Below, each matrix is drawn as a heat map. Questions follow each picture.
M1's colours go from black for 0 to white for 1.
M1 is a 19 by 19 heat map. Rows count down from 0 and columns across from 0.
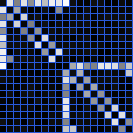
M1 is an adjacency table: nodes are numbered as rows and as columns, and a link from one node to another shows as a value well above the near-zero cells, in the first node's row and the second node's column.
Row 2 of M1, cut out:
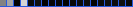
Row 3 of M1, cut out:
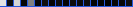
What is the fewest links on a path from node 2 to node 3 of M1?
1
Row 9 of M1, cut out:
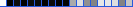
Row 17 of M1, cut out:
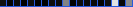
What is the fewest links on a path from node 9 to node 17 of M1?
1
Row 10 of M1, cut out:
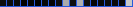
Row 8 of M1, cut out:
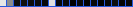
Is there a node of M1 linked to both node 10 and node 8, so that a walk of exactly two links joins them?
no
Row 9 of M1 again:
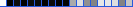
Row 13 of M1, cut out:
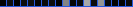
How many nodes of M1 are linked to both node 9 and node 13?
2
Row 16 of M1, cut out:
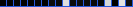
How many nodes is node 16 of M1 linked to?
3
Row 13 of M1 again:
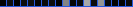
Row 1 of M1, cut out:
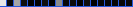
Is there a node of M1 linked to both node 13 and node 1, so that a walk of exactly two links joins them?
no
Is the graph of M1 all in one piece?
yes
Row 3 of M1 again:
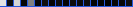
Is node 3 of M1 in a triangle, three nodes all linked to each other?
yes
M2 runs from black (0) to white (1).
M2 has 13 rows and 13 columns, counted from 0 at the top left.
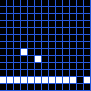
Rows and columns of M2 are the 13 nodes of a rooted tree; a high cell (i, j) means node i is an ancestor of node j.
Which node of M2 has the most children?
11
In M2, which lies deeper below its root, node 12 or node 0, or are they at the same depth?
the same depth
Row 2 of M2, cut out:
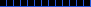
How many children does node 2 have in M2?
0
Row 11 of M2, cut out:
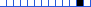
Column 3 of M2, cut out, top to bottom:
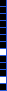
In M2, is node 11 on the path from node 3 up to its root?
yes
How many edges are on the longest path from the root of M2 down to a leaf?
2
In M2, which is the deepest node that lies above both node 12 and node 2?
11
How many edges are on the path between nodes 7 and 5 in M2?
3
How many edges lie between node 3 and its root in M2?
2
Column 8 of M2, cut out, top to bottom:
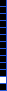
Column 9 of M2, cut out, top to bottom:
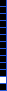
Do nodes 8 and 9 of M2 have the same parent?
yes
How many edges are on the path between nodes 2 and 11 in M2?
1
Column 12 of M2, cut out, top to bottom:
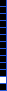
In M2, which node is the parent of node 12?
11
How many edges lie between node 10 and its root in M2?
1
